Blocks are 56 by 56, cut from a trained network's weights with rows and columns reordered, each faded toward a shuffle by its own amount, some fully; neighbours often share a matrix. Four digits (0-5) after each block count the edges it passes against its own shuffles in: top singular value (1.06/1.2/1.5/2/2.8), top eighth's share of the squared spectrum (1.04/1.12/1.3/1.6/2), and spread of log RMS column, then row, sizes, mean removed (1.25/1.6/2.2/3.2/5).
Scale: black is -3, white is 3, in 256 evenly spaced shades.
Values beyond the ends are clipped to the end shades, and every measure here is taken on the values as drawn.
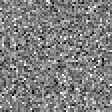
0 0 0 0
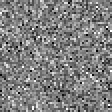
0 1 0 0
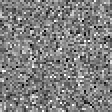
1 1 0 0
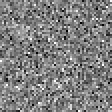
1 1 0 0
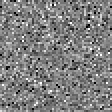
0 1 0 0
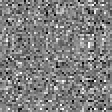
3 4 3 2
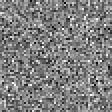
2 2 0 1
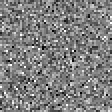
0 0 0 0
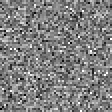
0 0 0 0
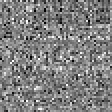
3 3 1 2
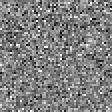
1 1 0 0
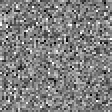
1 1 0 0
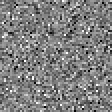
0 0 0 0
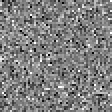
1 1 0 0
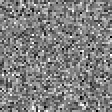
2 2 0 0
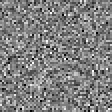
3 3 1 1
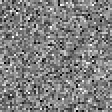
0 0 0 0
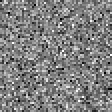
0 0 0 0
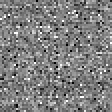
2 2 1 0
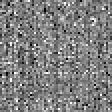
3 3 0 2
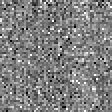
2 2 0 1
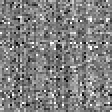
3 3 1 2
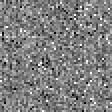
1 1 0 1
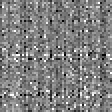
3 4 0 3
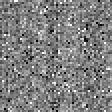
2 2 0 1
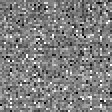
2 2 2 0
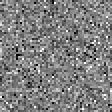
2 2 1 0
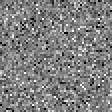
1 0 0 0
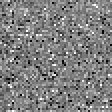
1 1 0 0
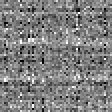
3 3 3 1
